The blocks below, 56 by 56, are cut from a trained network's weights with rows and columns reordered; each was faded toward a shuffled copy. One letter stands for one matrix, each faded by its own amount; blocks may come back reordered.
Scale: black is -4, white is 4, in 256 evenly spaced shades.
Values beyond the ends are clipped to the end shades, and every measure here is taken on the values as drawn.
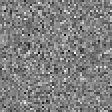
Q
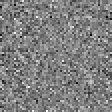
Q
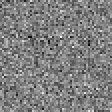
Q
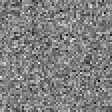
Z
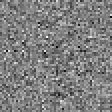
Q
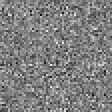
Q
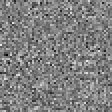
Z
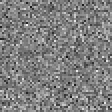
Z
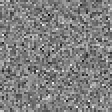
Z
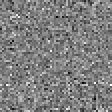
Q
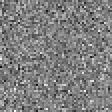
Q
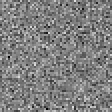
Z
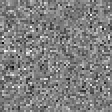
Q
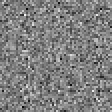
Q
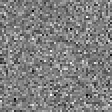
Q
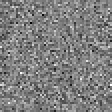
Z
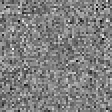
Q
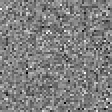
Q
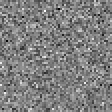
Z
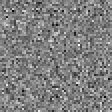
Q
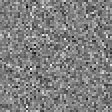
Q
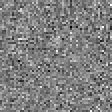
Q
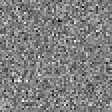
Q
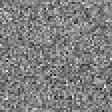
Z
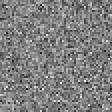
Z
